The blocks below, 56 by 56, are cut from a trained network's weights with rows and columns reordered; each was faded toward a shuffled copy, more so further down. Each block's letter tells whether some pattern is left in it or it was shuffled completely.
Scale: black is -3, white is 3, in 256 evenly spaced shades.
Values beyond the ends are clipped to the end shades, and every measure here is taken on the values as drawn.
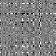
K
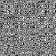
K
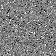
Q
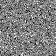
Q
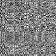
K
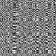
K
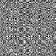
K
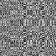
K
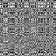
K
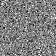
Q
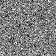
Q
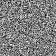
Q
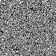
Q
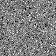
Q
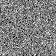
Q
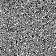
Q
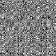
K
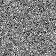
Q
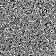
Q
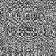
K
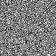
Q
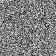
Q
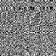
K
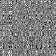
K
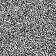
Q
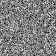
Q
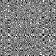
K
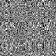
K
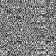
K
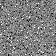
Q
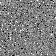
Q
